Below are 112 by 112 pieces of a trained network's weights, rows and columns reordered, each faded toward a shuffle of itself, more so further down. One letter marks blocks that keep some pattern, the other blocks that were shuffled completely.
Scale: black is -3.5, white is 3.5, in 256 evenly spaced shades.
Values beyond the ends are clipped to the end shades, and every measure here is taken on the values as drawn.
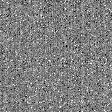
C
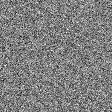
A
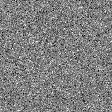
A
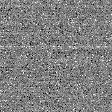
C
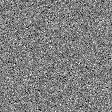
A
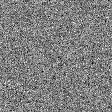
A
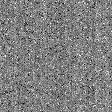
C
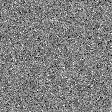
A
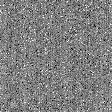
C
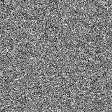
C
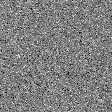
A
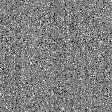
C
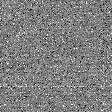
C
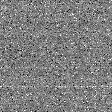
C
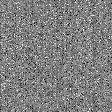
C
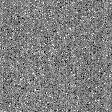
C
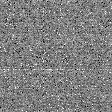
C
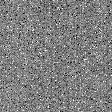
C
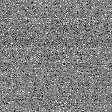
C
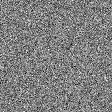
A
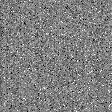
C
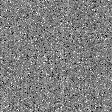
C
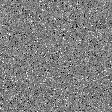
A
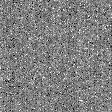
C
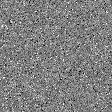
A
